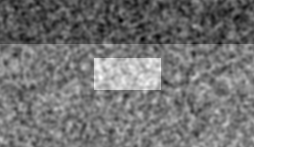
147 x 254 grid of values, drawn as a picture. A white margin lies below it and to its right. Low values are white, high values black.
In the centre lies a patch that is lower than the rest. No regular stripes run through it. The ninth with the lowest average is the centre. The top part is higher, up to a seam about 30% of the way down.
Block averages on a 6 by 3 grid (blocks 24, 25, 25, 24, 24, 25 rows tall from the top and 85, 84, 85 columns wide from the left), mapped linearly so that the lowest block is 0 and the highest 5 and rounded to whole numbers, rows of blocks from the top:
5 5 5
4 4 4
2 0 2
2 0 2
2 2 2
2 2 2
